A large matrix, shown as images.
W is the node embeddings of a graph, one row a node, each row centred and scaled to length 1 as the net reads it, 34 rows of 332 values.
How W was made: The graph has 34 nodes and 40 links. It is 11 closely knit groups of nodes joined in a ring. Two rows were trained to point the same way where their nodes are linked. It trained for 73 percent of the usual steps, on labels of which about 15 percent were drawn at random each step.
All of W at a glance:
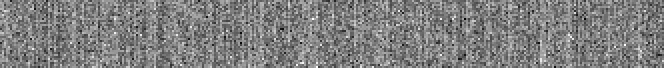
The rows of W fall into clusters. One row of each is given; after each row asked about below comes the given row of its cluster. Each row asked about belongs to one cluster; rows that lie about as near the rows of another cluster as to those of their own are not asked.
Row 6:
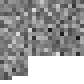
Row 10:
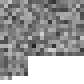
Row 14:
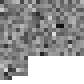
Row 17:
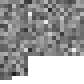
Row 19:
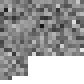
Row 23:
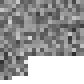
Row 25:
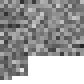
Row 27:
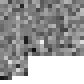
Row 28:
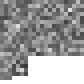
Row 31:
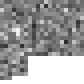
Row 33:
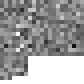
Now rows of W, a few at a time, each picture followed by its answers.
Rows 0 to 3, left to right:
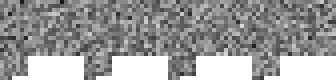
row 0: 19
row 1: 31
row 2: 25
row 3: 27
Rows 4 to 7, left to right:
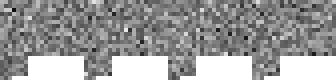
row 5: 23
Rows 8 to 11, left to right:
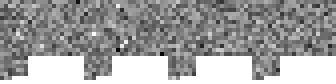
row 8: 25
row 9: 33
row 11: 6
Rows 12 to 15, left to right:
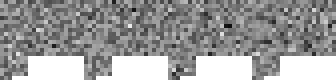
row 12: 10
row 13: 14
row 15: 31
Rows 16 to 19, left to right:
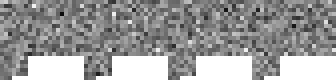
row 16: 6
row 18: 17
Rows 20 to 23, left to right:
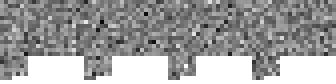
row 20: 10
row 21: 27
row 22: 19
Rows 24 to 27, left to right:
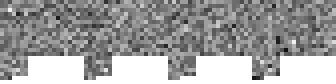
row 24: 17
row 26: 28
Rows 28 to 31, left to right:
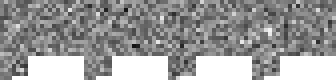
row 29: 28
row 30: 23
